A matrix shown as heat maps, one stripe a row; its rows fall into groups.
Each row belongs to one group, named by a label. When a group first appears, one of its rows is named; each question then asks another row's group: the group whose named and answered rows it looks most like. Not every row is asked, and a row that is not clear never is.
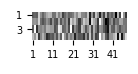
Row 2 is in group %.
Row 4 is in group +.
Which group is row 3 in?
%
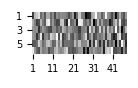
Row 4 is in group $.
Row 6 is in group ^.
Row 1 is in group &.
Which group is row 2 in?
$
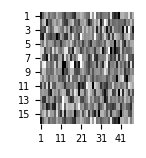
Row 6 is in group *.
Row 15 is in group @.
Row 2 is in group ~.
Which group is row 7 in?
$
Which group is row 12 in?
*
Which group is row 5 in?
+
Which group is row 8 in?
~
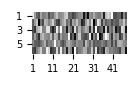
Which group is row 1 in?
^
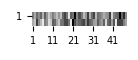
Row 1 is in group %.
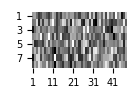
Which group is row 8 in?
&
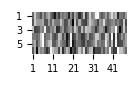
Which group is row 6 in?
$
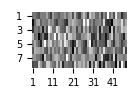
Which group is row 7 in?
*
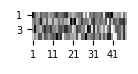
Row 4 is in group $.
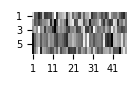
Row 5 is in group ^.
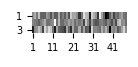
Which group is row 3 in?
&
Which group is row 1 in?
%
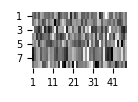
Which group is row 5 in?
+
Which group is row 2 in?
~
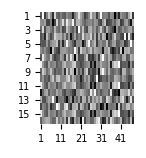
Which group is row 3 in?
%
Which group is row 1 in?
%
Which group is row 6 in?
*
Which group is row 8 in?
^
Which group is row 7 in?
@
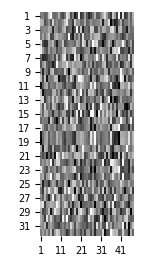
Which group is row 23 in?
^
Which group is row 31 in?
+
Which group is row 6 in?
^
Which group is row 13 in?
*
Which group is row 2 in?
*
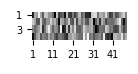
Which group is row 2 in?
$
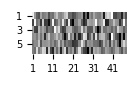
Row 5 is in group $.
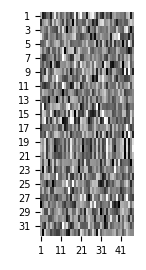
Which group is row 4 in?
^
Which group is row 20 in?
+
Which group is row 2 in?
&
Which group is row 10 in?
&
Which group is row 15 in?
@
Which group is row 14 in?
%
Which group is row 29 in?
$
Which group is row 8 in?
*
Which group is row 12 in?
~
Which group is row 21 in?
+
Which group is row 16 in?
~
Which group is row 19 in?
+
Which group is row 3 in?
$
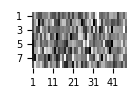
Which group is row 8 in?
@
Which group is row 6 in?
&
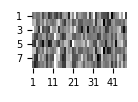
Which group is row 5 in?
*
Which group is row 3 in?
$
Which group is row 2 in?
*
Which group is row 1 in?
%
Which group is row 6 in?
*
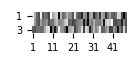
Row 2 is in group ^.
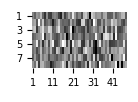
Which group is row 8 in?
+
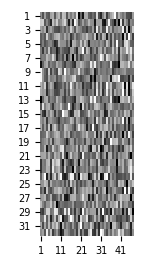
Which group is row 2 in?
*
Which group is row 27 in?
$
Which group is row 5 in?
$
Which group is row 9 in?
$
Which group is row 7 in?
&
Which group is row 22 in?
&
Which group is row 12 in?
+
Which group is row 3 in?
+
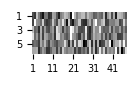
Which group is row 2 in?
@
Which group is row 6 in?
+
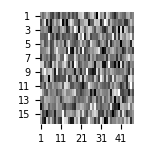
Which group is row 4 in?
%
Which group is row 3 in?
*
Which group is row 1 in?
%
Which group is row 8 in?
*
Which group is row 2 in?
~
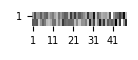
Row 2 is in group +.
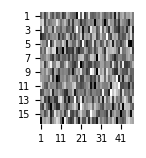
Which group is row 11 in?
^
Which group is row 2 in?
*
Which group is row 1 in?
%
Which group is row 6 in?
&
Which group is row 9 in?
%
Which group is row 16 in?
&
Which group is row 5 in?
$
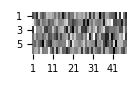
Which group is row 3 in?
@
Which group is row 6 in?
@
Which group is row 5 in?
*
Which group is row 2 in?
^
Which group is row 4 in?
%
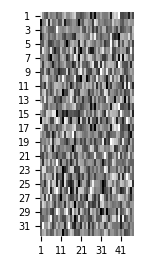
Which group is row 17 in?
^
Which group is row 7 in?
*
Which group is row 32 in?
~
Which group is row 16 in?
&
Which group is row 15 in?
&
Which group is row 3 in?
&
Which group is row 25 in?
&
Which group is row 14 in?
^
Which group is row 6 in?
@
